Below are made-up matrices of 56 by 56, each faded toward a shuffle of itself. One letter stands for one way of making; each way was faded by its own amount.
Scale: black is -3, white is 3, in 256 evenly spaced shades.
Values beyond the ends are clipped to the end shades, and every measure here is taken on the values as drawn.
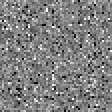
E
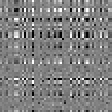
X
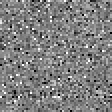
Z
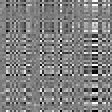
X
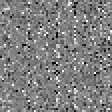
E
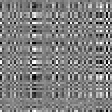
X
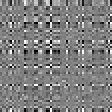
X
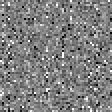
E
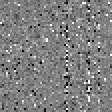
E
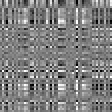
X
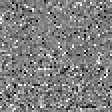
Z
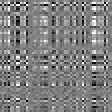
X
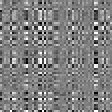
X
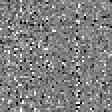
E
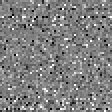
Z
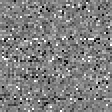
Z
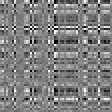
X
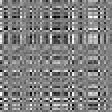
X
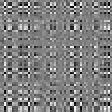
X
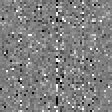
E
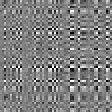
X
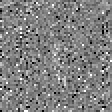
E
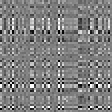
X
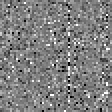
E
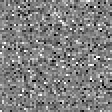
Z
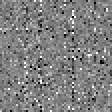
E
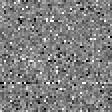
Z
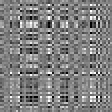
X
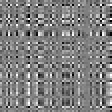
X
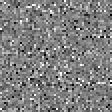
Z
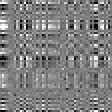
X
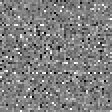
Z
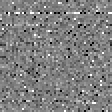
Z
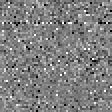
Z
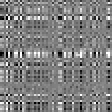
X
